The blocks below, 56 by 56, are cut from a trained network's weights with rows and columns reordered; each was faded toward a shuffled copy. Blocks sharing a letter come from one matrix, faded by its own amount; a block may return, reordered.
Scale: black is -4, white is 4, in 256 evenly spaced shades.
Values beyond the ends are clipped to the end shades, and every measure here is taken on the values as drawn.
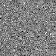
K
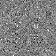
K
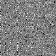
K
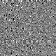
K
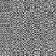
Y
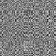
Y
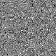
K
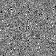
K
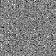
K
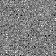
K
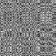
Y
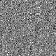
K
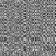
Y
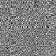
Y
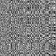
Y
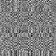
Y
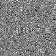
K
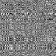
Y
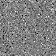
K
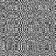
Y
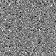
K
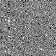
K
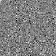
K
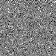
K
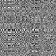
Y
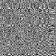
Y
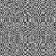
Y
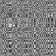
Y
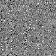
K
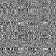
Y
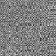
Y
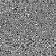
K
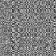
Y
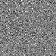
K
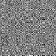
Y
